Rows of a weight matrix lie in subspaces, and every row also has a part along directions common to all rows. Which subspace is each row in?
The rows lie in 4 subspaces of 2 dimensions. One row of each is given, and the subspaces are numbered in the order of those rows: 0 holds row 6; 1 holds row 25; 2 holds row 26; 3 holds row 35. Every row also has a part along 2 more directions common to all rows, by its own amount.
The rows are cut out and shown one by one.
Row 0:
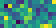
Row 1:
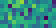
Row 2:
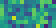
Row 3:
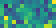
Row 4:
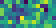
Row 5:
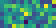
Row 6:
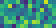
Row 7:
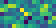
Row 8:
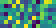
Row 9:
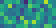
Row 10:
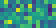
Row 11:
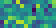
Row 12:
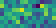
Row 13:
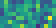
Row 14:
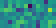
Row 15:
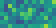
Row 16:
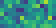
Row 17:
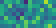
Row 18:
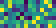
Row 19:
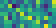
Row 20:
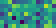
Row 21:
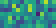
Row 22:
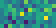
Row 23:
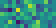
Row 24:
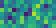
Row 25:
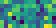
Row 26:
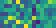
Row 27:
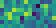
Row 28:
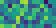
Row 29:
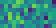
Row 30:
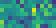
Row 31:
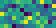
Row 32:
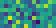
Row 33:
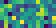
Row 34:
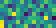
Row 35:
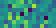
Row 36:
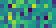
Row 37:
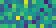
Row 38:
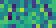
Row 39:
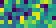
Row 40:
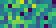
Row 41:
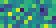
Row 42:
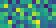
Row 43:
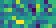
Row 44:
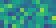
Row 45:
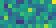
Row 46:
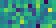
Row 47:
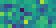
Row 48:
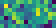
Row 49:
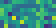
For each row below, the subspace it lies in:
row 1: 3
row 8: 2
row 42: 2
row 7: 1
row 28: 0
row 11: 2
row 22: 3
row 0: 3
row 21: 2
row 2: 1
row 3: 3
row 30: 2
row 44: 1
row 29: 3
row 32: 2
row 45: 3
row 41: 1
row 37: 0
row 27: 0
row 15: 3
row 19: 3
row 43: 2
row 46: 2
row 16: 0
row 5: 1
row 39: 0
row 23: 2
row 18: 0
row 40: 3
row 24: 0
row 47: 1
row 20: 1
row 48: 3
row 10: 2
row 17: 0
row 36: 3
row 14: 2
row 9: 0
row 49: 1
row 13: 1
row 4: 0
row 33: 1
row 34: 1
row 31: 1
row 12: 0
